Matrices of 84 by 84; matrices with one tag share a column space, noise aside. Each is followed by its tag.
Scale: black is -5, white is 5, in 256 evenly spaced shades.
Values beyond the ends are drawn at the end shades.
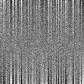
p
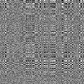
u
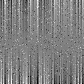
p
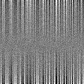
p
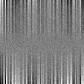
p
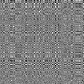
u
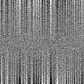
p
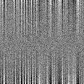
p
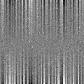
p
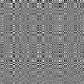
u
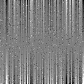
p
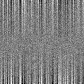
p
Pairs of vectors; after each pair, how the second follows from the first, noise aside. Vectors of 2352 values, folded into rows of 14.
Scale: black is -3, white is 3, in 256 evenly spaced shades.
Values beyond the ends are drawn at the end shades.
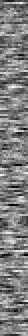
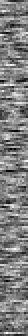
reversed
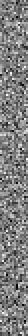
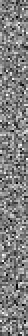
copied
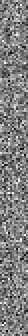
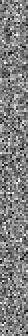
copied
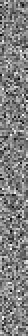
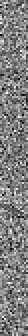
sign-scrambled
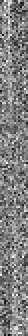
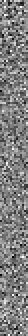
sign-scrambled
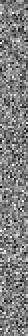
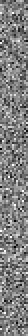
copied
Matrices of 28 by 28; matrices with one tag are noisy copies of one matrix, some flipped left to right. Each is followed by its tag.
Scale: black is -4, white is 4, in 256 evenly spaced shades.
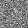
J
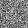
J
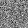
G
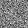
J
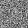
J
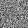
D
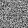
D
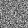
J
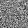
D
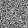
J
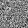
D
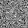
J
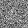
J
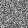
J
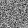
G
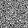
J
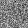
G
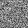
D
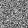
J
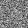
J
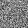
D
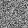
J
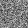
G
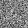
J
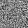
D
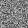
J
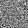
D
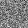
G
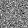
J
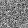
G
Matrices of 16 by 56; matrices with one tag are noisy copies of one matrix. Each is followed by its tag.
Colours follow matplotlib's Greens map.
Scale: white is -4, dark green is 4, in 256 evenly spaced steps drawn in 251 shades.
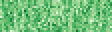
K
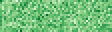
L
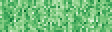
K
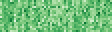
K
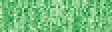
K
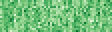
K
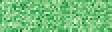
L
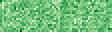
L
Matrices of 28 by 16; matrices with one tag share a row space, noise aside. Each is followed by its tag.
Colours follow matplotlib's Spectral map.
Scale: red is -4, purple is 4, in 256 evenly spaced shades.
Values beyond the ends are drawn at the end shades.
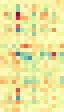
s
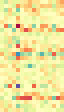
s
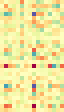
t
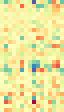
t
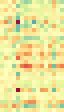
s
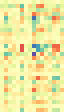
t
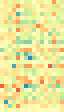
s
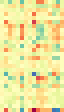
t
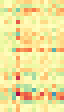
s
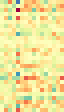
s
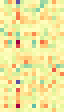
s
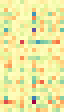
t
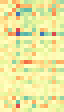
s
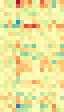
s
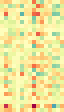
t
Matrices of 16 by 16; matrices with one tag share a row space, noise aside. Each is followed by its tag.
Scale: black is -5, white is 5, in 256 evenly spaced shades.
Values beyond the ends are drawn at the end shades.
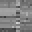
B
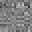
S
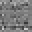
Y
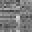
B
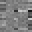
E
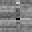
B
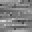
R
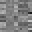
E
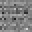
Y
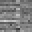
B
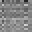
Y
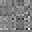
S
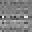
Y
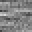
R
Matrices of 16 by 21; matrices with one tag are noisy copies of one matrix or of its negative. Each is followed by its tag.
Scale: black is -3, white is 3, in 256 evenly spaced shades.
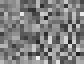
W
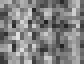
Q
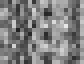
Q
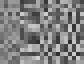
W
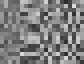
W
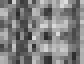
Q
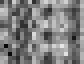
Q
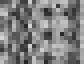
Q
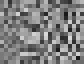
W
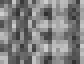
Q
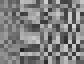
W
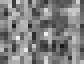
Q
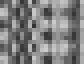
Q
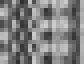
Q
